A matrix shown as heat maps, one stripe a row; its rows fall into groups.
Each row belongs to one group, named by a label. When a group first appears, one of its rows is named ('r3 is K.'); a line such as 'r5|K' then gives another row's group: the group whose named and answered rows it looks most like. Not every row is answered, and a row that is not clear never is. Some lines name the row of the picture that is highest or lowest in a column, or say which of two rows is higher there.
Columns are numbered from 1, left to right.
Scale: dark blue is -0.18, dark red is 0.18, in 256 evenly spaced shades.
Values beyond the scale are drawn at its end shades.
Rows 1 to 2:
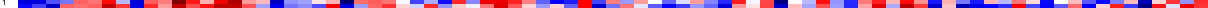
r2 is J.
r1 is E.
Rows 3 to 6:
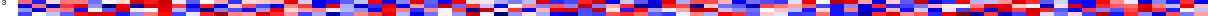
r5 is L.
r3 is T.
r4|J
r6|E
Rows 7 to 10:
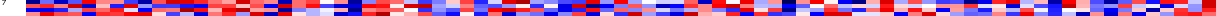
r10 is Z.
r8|Z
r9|E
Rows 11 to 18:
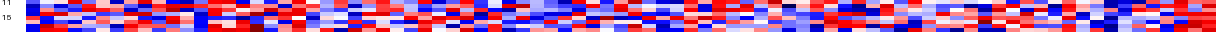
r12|E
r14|Z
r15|L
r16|T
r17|Z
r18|Z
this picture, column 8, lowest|13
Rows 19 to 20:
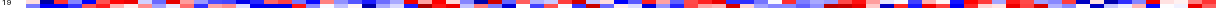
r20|T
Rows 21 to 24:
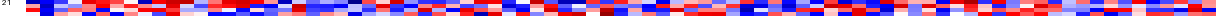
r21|E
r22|T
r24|L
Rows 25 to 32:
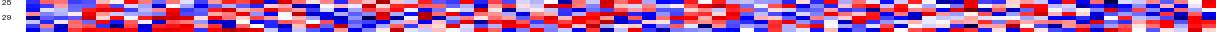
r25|Z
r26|L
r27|E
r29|T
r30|L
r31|J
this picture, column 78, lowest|25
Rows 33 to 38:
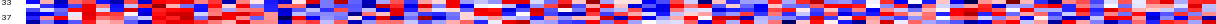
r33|J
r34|T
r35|J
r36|E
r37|T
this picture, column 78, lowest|38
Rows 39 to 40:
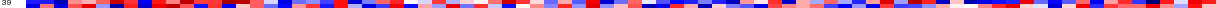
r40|J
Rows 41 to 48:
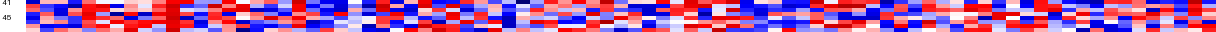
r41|T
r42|T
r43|T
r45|E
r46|T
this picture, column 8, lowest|45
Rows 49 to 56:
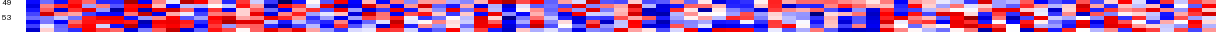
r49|J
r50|Z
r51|J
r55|J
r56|E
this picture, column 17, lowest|49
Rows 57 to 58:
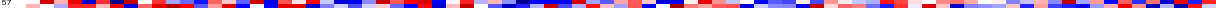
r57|Z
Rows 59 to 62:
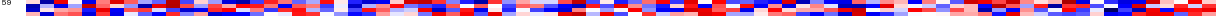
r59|L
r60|E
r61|Z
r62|L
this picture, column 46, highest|59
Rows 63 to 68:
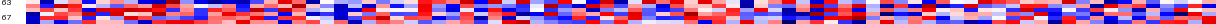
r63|L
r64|T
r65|Z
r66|T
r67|Z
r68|E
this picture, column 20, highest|64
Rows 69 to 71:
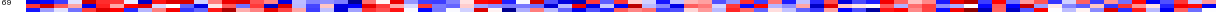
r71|E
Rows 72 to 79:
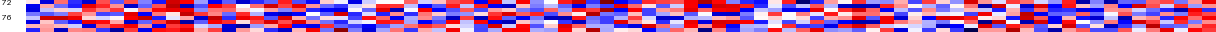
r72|L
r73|E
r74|T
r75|J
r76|Z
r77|E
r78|L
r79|J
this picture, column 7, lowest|79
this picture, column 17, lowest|72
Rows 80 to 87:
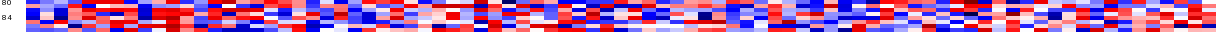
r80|E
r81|L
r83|J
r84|J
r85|L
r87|L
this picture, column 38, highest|86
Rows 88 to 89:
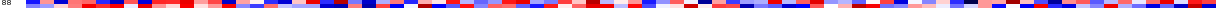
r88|J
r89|T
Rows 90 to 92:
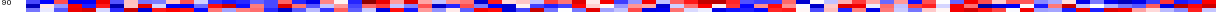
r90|L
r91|Z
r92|J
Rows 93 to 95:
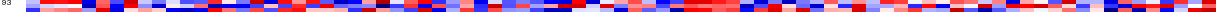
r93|Z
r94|L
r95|Z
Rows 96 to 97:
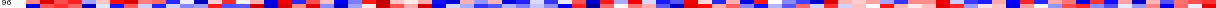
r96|Z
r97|Z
